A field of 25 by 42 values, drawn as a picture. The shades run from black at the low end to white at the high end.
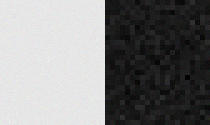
The table splits into one row of 2 panels. Panel 1,1: very high, flat. Panel 1,2: very low, fine-grained, faint in contrast.
